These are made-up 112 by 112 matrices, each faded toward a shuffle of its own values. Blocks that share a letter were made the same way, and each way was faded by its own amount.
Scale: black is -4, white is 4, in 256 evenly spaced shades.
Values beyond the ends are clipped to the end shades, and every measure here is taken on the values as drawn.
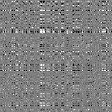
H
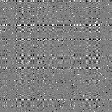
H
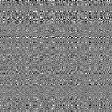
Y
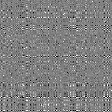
H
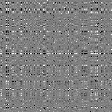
H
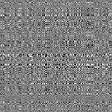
Y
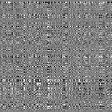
Y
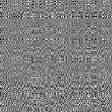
Y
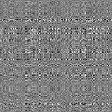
Y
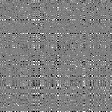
H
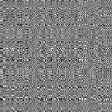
Y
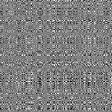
Y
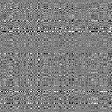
Y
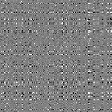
H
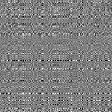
Y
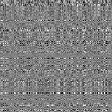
Y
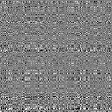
Y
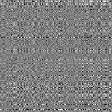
Y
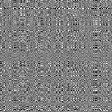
Y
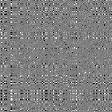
H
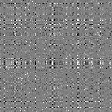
H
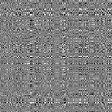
Y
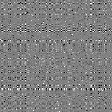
H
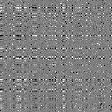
H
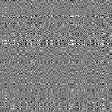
Y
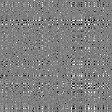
H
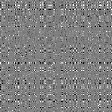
H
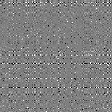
H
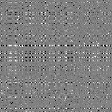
H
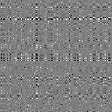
H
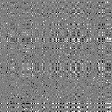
H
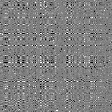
H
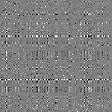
H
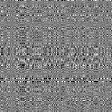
Y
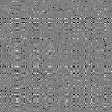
H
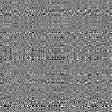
Y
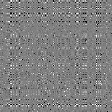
H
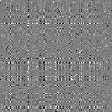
H
